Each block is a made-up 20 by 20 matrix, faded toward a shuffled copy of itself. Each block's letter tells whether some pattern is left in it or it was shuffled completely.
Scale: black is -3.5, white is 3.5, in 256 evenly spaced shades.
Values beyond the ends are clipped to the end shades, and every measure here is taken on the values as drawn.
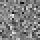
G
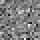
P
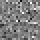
P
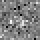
G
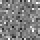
P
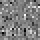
P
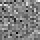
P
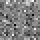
P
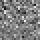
P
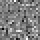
P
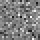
G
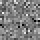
P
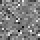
P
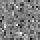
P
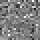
P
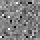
P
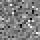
G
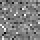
G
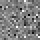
G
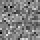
G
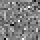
G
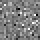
G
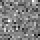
G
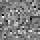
G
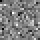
G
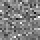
P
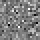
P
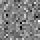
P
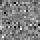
P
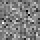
G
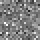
G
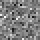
G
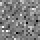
G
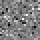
G
